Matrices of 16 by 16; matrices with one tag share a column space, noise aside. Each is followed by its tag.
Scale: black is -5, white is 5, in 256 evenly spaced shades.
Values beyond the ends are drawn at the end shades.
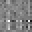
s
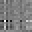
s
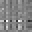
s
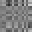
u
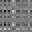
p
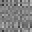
u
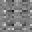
p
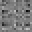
p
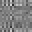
u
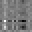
s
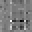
s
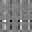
s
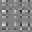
p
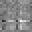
s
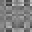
u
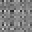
p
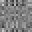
u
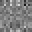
u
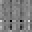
s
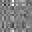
u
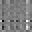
s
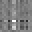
s
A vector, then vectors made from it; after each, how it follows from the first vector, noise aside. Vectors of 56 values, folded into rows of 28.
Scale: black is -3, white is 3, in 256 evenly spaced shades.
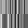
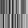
reversed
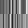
reversed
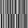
sign-scrambled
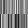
sign-scrambled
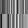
negated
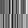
reversed
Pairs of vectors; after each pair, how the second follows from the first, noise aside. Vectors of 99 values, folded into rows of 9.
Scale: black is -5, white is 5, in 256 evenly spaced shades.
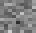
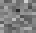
reversed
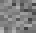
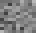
reversed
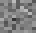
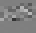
partly zeroed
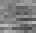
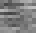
reversed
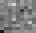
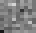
copied
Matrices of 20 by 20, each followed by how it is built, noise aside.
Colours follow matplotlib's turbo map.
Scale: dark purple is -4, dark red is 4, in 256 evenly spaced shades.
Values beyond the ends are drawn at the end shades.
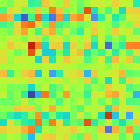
low rank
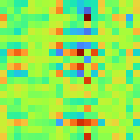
low rank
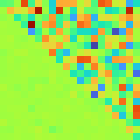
upper triangular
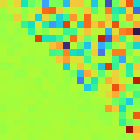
upper triangular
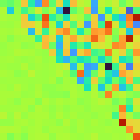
upper triangular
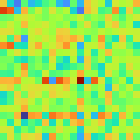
low rank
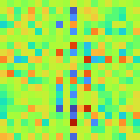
low rank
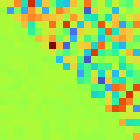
upper triangular
